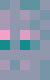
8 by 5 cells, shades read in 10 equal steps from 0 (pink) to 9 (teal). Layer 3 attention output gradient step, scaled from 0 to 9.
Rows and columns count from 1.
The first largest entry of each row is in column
3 5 4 5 1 1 2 5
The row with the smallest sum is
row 4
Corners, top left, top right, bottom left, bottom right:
5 4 4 5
